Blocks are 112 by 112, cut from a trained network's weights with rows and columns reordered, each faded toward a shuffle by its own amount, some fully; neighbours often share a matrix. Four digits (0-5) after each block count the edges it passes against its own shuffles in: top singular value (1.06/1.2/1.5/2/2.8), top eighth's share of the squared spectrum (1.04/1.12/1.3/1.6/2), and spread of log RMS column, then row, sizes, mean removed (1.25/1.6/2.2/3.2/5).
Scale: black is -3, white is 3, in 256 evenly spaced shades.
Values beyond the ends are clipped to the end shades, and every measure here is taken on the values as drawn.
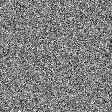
1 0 0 0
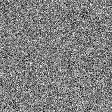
0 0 0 0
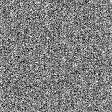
2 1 0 0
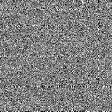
4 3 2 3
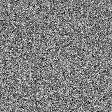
0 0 0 0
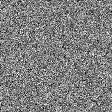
2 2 0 0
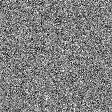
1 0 0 0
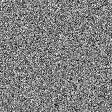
0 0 0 0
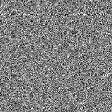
3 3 1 2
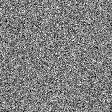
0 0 0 0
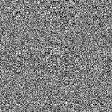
4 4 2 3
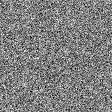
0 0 0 0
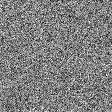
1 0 0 0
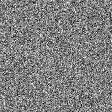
2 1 0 0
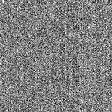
3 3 0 1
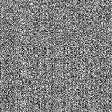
4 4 1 2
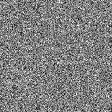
3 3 0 1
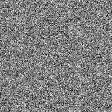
3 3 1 1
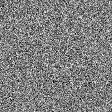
2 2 0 0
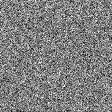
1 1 0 0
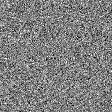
2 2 0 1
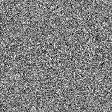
2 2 0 1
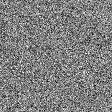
2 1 0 0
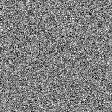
3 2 0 1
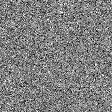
2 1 0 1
